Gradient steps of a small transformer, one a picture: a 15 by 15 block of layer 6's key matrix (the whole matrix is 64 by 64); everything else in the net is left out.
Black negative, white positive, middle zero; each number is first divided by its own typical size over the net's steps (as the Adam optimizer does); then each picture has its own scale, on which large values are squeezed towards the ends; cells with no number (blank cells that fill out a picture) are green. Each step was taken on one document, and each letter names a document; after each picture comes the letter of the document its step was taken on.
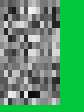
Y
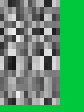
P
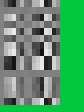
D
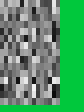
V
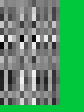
V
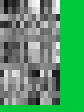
Y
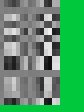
D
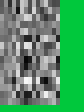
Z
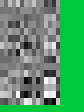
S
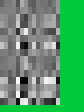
S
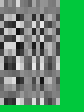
D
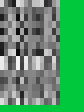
D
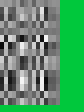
V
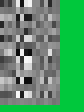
Z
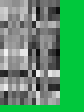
Y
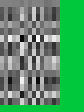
V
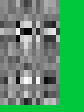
S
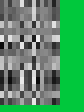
V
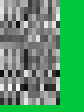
Y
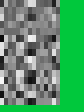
V
